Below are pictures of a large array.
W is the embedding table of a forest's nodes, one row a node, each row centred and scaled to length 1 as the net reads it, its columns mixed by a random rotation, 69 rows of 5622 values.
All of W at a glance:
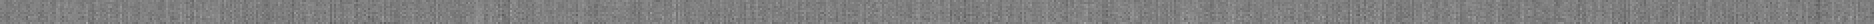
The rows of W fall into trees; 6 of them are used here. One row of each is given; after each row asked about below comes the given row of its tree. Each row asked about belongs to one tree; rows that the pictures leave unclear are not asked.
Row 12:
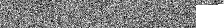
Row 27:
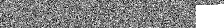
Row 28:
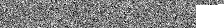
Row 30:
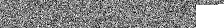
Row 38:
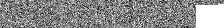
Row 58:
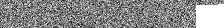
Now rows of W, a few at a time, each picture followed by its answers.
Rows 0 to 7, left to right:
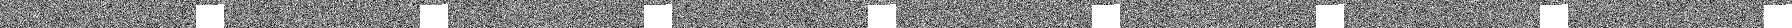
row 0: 30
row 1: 38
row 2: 12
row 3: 58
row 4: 28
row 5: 12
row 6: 58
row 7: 27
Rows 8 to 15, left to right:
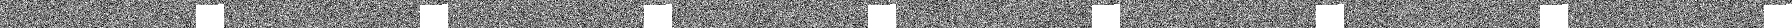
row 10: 58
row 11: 28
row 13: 27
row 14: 12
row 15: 38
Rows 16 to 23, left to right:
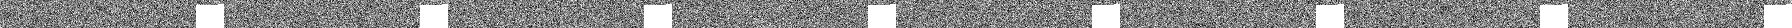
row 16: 38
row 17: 58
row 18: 38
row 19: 12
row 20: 27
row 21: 58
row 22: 38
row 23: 30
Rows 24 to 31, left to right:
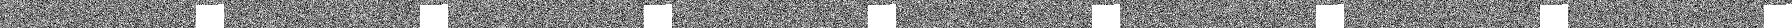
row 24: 58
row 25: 30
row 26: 27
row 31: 38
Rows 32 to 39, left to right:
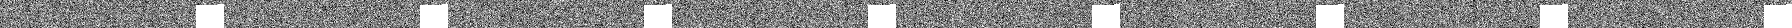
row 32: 27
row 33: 38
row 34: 30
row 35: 28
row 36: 12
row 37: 12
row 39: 58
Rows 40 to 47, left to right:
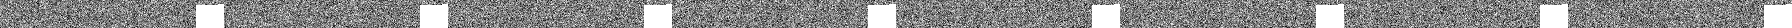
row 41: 12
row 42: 30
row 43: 27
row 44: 38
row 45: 28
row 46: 38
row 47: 30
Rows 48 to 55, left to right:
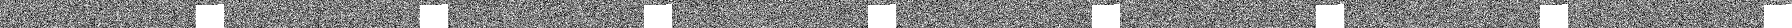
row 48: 27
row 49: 27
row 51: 12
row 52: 12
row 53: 27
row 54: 12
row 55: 58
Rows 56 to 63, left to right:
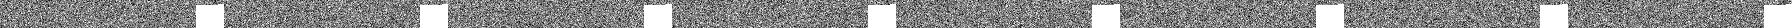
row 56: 12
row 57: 30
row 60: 12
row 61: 38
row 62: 28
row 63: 12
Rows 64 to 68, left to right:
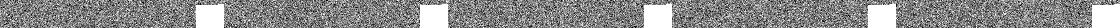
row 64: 27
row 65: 30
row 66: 38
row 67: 27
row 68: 30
